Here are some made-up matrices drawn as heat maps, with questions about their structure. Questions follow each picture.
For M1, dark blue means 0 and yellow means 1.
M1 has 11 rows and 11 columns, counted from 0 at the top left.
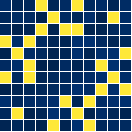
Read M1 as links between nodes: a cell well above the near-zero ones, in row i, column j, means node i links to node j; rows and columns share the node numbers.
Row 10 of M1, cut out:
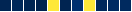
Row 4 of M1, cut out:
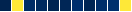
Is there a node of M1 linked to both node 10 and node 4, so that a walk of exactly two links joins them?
no
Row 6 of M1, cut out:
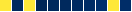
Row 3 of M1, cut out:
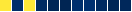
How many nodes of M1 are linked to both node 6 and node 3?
2
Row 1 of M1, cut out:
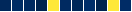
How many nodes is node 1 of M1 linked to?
2
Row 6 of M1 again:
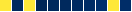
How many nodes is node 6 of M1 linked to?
3
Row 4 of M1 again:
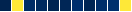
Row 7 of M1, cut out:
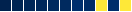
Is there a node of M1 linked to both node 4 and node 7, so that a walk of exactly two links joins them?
yes
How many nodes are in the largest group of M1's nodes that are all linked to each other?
2
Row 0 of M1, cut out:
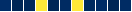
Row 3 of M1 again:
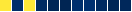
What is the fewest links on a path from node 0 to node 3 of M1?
1
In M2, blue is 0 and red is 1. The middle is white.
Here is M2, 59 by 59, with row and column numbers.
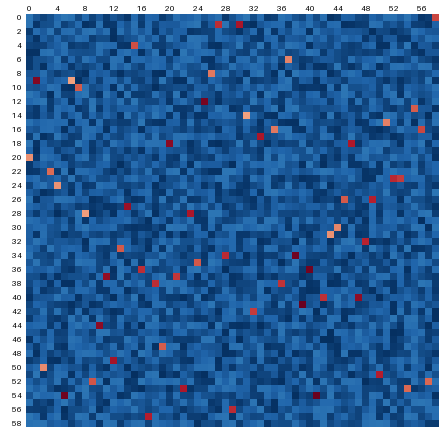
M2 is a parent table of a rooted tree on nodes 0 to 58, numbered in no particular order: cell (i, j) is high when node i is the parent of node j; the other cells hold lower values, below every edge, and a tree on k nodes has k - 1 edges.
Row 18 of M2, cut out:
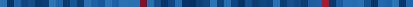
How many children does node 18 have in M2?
2
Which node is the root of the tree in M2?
34
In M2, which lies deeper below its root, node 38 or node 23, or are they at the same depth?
node 23
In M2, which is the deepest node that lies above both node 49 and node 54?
28
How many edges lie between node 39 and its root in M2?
6
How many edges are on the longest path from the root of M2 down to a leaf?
10
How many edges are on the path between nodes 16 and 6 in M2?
8
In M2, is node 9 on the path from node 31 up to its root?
yes
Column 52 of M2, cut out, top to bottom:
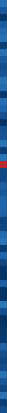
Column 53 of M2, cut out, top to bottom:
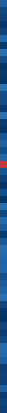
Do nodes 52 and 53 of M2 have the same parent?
yes
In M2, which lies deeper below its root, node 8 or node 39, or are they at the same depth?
node 39
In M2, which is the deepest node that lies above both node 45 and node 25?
26
